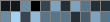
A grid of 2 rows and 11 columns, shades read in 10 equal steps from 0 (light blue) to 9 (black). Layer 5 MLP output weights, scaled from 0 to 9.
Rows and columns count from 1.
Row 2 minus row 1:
-5 -8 3 -8 -2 2 -3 5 1 -5 -3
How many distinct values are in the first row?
7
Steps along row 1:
same down up down down up down up up same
